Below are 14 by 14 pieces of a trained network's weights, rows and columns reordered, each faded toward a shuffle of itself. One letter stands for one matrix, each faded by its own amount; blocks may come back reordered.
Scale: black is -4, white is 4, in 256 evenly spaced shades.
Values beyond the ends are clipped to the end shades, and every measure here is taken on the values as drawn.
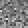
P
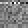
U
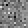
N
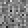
P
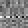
U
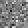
N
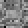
U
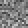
P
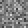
P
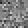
P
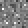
N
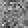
P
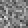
P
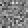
P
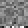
U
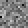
P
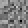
U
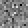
N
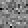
N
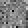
N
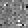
P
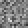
P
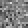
N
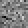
P
